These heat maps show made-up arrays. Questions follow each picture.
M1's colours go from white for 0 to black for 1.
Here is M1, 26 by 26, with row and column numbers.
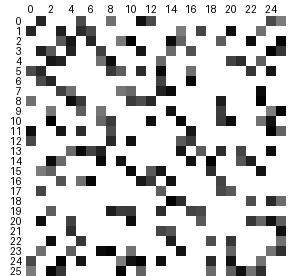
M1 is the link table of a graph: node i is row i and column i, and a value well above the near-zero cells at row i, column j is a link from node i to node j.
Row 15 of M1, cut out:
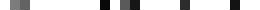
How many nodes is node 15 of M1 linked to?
7
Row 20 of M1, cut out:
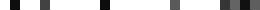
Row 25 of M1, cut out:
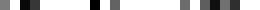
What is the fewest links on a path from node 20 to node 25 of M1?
1
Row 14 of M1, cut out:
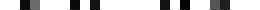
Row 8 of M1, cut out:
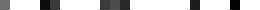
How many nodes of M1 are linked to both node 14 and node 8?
0
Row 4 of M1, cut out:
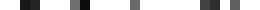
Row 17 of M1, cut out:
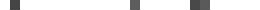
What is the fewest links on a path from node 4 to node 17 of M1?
2
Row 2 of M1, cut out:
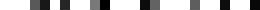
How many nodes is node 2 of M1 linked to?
10
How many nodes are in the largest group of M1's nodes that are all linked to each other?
4
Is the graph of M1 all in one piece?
yes
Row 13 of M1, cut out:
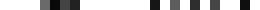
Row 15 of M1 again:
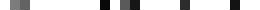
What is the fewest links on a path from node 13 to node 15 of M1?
1
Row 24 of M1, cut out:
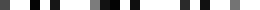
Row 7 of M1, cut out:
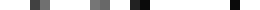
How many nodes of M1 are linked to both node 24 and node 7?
5
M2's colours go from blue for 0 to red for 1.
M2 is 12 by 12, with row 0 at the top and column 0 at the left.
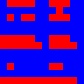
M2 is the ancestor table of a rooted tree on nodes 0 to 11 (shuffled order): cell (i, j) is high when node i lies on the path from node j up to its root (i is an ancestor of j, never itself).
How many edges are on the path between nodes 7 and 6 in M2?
5
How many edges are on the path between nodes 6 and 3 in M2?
4
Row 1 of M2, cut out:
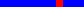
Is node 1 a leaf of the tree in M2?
no
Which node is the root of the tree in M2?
11
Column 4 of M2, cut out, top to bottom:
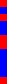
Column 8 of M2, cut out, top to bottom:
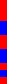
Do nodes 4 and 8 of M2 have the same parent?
no
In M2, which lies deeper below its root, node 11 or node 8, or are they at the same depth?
node 8
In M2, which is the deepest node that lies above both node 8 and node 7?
9
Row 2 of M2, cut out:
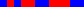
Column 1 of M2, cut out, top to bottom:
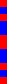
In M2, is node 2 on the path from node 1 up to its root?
yes
